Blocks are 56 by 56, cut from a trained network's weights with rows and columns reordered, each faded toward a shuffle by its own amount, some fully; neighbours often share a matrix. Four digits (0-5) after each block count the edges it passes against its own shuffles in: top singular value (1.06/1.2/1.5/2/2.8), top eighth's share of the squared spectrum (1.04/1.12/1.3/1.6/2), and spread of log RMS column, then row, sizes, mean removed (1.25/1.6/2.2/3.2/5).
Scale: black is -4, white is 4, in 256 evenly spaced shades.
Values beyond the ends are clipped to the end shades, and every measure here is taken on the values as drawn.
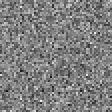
3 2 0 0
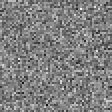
0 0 0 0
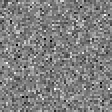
0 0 0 0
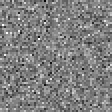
1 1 0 0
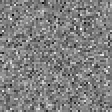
1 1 0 0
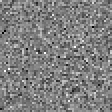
1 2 0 0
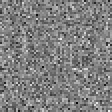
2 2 0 0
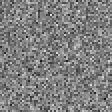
2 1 0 0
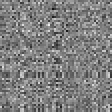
4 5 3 2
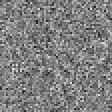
1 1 0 0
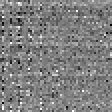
3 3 2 0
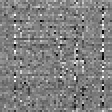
3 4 3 0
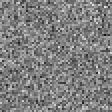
0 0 0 0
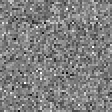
2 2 0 0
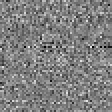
3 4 1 2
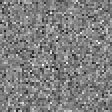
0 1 0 0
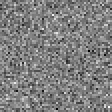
0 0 0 0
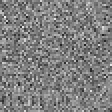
3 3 2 0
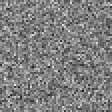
1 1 0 0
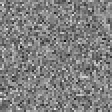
2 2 0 0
